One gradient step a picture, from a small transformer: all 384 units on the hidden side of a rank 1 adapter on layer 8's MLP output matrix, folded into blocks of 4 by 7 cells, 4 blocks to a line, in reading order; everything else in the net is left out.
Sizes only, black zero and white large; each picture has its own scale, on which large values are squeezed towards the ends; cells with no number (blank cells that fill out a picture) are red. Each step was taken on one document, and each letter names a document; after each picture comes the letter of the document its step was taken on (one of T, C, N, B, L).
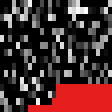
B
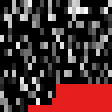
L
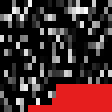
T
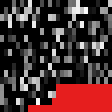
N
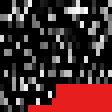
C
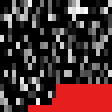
B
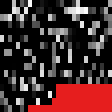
C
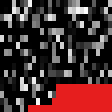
T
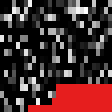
T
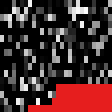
T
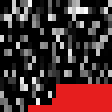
B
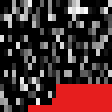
B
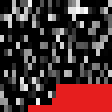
B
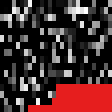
T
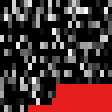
L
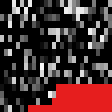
C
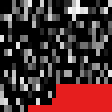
B
